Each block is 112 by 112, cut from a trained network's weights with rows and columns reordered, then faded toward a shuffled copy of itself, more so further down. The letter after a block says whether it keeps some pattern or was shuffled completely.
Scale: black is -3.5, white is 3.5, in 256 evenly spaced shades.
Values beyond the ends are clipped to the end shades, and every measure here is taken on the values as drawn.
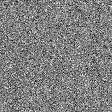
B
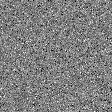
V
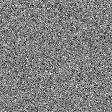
B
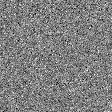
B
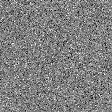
B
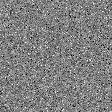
V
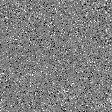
B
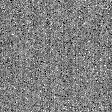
B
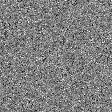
V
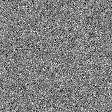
V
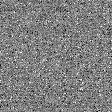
B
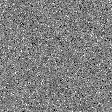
V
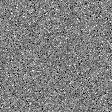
V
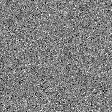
B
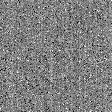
B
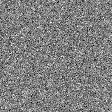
V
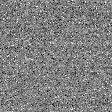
B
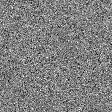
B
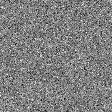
V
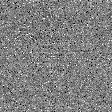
B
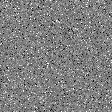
V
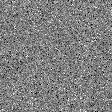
V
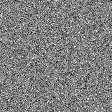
V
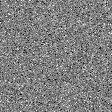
V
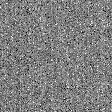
B
